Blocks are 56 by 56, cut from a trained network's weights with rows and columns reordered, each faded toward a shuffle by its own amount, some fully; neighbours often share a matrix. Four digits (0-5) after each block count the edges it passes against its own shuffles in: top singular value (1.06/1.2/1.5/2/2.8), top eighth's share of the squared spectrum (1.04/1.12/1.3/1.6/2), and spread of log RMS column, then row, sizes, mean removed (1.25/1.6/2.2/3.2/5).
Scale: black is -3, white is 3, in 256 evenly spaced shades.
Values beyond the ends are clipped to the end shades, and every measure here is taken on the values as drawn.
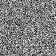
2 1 0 0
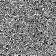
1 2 0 0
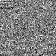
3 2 0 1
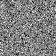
0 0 0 0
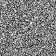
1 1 0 0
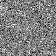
1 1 0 0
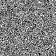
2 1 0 0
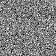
2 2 0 0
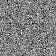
1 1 0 0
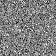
1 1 0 0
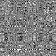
4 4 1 2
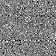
3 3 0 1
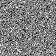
2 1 0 0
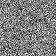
1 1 0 0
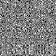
4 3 2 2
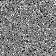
1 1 0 0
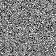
2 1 0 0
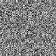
3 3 2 1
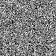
1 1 0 0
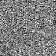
3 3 0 1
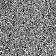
0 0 0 0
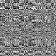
4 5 2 3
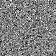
0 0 0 0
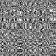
4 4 2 3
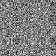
4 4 2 2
